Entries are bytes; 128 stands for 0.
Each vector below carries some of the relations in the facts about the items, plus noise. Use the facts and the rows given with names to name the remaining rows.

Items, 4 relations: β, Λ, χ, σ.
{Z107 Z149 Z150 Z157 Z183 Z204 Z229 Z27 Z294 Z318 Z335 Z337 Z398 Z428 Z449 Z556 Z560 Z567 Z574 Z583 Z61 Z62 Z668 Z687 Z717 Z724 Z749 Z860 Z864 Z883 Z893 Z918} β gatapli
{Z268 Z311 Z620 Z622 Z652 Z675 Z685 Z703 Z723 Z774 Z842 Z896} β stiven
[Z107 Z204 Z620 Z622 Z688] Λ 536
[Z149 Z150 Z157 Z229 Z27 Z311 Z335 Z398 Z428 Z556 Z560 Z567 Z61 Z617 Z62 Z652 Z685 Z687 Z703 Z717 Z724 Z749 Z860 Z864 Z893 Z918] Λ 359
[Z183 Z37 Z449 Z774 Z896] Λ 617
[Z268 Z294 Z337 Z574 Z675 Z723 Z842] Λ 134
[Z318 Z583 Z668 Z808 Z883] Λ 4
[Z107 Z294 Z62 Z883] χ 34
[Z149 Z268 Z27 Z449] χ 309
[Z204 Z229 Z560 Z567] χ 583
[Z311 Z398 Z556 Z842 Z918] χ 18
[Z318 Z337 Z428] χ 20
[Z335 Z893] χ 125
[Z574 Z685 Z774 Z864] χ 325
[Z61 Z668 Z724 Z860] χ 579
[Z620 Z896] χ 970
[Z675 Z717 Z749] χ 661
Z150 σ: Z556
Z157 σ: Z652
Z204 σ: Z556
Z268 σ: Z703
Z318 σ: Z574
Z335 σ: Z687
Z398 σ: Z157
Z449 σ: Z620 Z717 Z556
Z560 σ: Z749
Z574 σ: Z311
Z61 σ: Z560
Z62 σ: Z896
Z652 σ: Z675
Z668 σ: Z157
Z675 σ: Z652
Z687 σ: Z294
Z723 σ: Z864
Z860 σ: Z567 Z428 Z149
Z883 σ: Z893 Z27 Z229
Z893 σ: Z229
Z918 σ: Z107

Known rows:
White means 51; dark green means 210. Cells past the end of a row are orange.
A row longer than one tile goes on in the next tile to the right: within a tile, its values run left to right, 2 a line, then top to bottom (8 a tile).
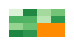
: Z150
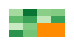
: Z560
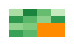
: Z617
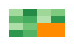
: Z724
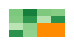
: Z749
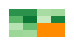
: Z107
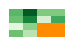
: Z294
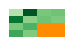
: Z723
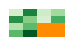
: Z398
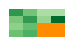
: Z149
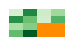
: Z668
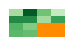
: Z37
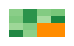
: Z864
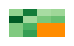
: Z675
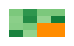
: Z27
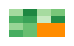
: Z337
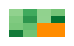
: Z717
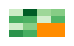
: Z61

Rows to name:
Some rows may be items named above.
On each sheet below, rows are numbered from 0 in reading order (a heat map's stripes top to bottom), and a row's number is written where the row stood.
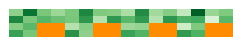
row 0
Z685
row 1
Z749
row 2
Z583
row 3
Z61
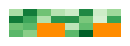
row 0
Z688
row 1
Z398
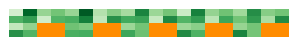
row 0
Z318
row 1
Z183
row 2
Z337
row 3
Z883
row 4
Z893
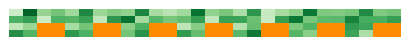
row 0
Z318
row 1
Z724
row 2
Z652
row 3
Z560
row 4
Z157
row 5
Z842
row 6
Z620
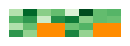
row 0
Z574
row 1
Z268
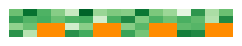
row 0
Z311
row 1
Z61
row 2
Z685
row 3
Z62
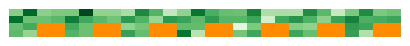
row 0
Z622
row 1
Z774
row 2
Z617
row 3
Z703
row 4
Z918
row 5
Z808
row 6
Z620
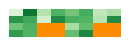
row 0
Z204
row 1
Z860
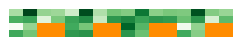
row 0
Z335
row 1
Z449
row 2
Z896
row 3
Z687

